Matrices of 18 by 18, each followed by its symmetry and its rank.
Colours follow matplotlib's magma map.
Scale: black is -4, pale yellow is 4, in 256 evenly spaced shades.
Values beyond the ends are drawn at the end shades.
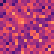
symmetric, full rank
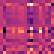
antisymmetric, rank two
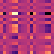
neither, rank one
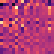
neither, rank three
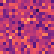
antisymmetric, full rank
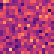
antisymmetric, full rank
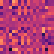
neither, rank three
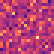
symmetric, full rank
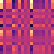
neither, rank one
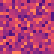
antisymmetric, full rank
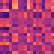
antisymmetric, rank two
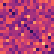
symmetric, full rank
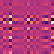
neither, rank one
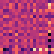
antisymmetric, rank two
